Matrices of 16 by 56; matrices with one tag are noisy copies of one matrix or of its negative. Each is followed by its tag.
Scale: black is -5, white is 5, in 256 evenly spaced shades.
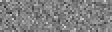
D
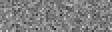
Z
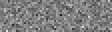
Z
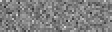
D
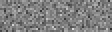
Z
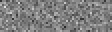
D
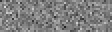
D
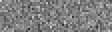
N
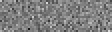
N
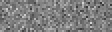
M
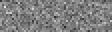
D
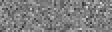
M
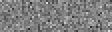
N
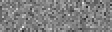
M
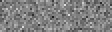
M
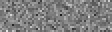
Z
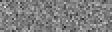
D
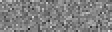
N
